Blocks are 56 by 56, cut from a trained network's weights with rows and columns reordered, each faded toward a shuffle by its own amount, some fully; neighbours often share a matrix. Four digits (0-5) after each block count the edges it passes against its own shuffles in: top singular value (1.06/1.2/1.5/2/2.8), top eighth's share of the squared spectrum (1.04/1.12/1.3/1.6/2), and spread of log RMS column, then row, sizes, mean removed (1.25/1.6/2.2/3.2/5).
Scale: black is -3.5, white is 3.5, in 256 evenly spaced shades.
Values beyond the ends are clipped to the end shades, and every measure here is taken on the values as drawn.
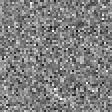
3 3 0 1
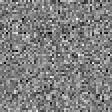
3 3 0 2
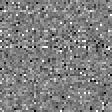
3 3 0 2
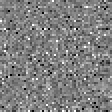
3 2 0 1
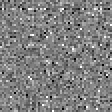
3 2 0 1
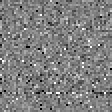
3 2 0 1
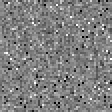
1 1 0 0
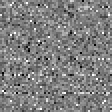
3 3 0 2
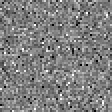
3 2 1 1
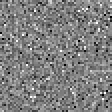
0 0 0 0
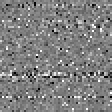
3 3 0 2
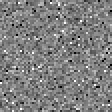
1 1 0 0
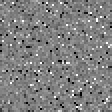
0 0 0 0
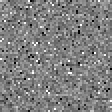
0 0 0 0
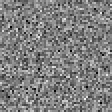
0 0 0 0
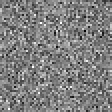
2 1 0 0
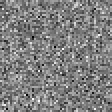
1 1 0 0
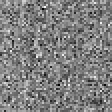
3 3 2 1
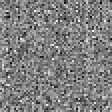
2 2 0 0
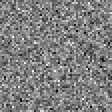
0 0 0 0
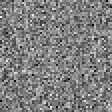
1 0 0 0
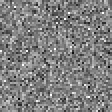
1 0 0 0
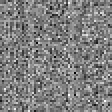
3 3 2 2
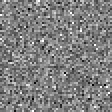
0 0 0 0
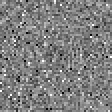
2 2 0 0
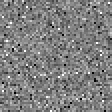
1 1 0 0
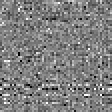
4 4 1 2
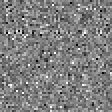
3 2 0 1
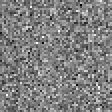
2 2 0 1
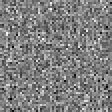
2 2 1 1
